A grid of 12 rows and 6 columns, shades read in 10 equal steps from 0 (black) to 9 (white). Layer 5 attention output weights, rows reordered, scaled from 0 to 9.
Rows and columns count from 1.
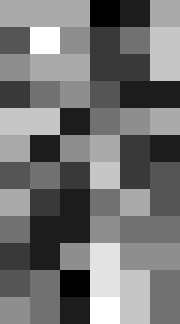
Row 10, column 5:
5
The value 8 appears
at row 10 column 4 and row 11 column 4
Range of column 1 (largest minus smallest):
5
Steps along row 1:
same same down up up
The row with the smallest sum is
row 4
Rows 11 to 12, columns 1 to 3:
3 4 0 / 5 4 1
